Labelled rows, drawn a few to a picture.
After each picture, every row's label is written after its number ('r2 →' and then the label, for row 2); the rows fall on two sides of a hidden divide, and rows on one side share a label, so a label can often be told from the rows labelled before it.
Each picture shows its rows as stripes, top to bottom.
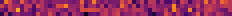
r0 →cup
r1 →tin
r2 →tin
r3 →tin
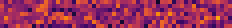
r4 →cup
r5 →tin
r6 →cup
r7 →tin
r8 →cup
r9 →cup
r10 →tin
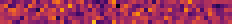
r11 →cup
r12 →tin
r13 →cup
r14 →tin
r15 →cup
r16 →cup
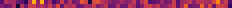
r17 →cup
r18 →cup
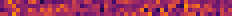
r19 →tin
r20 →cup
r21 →cup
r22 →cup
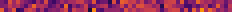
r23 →tin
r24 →tin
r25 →cup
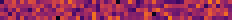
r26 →cup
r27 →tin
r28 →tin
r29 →cup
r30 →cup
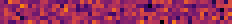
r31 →tin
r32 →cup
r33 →cup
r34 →cup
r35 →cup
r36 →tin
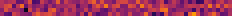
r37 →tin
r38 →cup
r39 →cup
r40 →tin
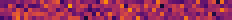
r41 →tin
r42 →tin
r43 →tin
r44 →tin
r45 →tin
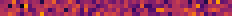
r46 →tin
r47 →tin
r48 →tin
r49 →cup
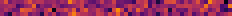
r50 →tin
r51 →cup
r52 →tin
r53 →tin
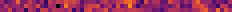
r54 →tin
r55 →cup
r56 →cup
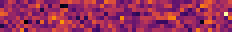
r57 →cup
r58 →cup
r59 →tin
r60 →cup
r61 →tin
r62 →cup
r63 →tin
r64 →tin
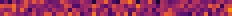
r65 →tin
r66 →cup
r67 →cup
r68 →cup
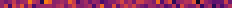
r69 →tin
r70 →tin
